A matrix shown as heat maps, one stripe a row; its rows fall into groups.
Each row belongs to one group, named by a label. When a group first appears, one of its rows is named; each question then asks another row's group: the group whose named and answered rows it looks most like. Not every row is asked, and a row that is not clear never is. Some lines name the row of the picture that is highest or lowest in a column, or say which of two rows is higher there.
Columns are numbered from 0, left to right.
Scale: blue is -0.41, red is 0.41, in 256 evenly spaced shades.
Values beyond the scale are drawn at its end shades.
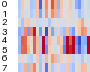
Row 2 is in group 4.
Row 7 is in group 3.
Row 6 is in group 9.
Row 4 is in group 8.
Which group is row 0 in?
9
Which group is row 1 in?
9
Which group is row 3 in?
3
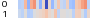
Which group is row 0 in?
3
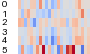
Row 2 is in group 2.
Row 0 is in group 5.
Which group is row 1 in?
4
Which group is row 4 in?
5
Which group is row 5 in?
8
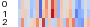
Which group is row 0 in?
9
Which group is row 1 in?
9
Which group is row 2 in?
8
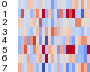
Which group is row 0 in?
5
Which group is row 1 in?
8
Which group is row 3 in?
9
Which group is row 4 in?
3
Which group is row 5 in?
8
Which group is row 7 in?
4
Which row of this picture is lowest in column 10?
7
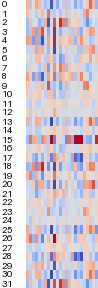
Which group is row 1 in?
5
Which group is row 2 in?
9
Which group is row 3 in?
3
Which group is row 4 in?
2
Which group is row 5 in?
3
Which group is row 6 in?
5
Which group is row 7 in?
9
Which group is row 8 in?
2
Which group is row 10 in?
5
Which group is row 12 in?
2
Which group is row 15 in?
8
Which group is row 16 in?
5
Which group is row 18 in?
3
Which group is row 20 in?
3
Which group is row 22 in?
5
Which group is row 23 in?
5
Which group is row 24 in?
4
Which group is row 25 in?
4
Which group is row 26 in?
2
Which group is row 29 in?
3
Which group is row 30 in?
4
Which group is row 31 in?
9
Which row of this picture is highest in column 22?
20
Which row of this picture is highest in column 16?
15
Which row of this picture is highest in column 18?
15
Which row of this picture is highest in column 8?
15
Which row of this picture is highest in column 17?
15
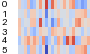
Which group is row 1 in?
3
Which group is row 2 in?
5
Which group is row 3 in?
2
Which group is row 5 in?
3
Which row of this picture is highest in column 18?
4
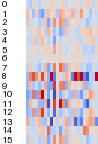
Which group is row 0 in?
4
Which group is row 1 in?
2
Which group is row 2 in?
9
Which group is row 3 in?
5
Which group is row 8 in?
8
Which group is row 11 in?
9
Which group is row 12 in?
3
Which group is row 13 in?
4
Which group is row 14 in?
5
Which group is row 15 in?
9
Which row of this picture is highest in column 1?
8
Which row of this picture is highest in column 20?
14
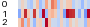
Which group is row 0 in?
9
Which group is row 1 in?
8
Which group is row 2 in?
2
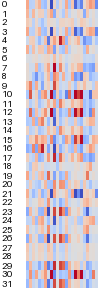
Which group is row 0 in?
4
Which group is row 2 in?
2
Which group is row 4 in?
9
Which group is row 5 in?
5
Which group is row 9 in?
2
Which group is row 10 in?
8
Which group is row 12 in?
8
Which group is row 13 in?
3
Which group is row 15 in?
8
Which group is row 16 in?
3
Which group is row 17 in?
2
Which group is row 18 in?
4
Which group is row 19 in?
5
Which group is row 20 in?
9
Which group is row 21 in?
4
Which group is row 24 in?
3
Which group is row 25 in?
5
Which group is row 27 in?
5
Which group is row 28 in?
5
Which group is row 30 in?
8
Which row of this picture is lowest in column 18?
21
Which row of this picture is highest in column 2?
16
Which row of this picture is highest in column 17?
10
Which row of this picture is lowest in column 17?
21
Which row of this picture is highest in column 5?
16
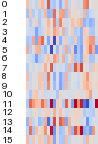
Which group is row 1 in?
9
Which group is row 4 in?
3
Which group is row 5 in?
4
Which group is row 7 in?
8
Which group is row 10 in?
4
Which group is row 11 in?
8
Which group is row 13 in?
9
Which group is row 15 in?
5
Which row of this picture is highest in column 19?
0
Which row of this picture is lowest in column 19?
11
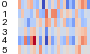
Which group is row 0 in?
4
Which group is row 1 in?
9
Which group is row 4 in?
3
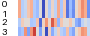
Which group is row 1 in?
4
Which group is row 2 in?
9
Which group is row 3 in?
3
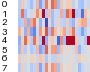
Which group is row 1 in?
8
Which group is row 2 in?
3
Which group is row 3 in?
2
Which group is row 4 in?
8
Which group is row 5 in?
9
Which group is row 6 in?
5
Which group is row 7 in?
9
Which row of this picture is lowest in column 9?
2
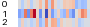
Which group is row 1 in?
3
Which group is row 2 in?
9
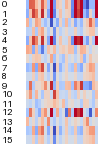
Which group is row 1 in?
8
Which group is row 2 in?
4
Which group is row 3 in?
3
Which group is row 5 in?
2
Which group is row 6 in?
5
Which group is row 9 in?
8
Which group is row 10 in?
2
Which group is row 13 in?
5
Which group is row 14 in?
3
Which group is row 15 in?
3
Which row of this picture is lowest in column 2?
5
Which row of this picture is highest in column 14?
12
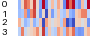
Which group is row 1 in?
3
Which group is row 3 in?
8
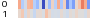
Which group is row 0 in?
4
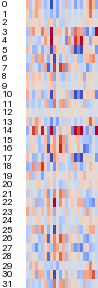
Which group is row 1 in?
4
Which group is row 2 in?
5
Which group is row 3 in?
8
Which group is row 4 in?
8
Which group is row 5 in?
4
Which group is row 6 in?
3
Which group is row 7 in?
9
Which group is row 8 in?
5
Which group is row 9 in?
5
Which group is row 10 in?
4
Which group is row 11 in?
9
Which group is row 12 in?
2
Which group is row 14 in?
8
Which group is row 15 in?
9
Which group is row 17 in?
4
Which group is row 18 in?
3
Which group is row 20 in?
5
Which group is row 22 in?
2
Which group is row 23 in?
5
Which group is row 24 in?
5
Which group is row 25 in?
3
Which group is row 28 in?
9
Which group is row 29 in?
4
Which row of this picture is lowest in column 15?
14
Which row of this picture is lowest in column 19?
16
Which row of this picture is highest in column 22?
30
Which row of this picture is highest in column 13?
3
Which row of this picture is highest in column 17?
14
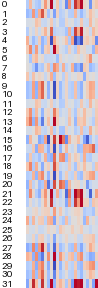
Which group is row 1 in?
3
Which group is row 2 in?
5
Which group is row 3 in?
8
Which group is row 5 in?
2
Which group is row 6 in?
4
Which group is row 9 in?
3
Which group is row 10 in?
3
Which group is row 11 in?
5
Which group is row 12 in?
2
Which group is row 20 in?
9
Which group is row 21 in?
8
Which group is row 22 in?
8
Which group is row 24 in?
5
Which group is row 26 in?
3
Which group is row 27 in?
3
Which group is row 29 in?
3
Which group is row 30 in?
3
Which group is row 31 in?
8
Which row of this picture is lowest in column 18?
4
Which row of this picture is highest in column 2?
31
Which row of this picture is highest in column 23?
31
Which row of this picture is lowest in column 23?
4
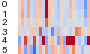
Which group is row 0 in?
2
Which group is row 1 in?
2
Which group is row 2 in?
2
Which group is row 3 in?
5
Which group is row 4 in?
8
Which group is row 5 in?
2
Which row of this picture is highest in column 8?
4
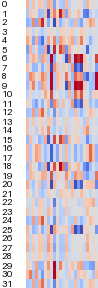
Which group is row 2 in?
3
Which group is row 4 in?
2
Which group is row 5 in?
9
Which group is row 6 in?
8
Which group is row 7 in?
4
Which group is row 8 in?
8
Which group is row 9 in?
8
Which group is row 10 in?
8
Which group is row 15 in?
9
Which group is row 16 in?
4
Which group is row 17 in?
4
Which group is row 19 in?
8
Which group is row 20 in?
4
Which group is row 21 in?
2
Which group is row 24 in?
3
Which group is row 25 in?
4
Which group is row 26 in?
5
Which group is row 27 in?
5
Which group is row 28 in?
5
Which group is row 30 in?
2
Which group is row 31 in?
3
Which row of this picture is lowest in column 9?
2
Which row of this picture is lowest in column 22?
29
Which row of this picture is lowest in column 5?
4
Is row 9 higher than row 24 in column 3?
Yes
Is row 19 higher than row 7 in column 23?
Yes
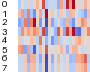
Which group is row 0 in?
8
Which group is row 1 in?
2
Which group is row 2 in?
3
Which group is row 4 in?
5
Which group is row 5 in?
2
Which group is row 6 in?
3
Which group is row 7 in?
3
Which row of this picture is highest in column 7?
4
